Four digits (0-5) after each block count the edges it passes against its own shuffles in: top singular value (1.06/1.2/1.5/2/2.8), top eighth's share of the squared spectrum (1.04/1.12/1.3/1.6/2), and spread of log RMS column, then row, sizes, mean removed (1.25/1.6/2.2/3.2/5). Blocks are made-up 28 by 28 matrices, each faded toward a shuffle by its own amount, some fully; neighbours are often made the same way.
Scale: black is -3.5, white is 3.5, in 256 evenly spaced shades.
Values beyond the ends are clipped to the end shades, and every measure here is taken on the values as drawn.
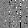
3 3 1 0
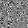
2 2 2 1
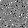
0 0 0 0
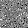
0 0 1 0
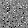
1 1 1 0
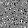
1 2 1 0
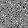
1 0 0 0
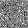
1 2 0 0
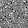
0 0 0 0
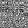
3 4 1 1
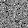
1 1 0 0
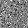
0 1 0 0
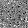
1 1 0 0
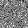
2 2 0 0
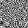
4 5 2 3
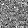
2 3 0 1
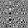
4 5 2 2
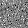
0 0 0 0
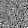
0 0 0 0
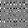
4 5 2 3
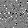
2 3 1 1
